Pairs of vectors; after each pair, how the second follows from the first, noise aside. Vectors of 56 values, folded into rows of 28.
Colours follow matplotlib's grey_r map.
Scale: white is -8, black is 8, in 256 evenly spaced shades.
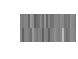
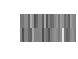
scaled up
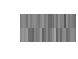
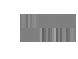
partly zeroed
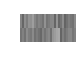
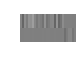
partly zeroed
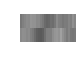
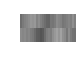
copied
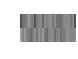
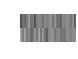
copied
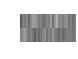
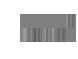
partly zeroed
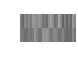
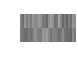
copied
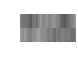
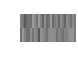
shuffled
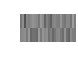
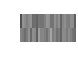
shuffled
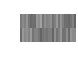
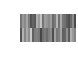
scaled up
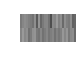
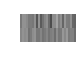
copied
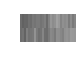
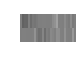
partly zeroed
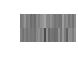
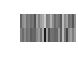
scaled up
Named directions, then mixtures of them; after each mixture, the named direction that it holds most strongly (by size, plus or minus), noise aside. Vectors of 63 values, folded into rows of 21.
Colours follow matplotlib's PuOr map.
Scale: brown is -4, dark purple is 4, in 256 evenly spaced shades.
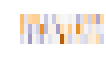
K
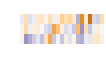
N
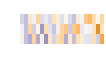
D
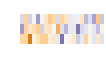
K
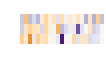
K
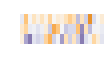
N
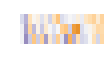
D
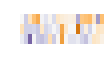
K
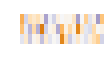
K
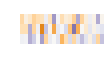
K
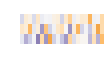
D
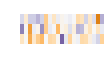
K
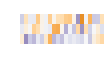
N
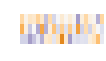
K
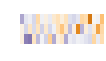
D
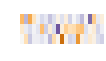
K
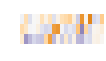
N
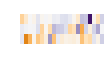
N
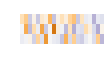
D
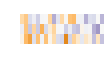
D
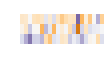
N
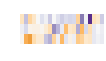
N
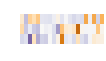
K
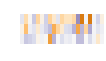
N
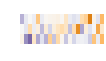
D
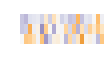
N
